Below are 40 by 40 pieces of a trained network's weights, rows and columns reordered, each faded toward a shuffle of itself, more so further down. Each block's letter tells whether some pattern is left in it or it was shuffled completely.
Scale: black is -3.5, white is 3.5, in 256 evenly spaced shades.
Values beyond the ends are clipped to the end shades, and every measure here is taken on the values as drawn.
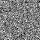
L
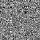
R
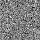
L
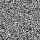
R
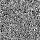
L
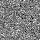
L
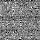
R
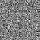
R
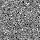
L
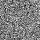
L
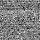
R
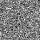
L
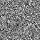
R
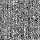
R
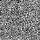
R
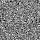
L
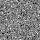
L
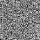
R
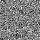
R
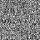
R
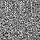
R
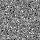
L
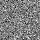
L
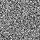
L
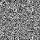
R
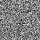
L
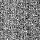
R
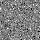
L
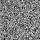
L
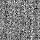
R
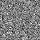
R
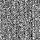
R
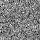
L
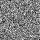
L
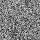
L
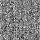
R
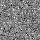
L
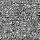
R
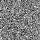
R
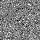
L
